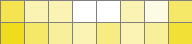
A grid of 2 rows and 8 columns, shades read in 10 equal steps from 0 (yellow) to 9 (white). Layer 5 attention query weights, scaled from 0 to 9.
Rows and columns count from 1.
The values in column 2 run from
3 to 6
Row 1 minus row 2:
2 3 1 3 5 0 3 2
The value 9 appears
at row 1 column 4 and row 1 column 5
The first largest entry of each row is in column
4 4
